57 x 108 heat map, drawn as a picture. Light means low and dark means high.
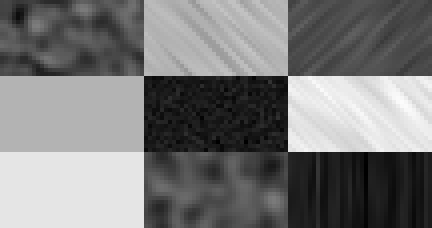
The table splits into 3 rows of 3 panels. Panel 1,1: high, blotchy. Panel 1,2: low, slanting down to the right, faint in contrast. Panel 1,3: high, slanting up to the right, faint in contrast. Panel 2,1: low, flat. Panel 2,2: very high, fine-grained, faint in contrast. Panel 2,3: very low, slanting down to the right, faint in contrast. Panel 3,1: very low, flat. Panel 3,2: high, blotchy. Panel 3,3: very high, streaked downward, faint in contrast.
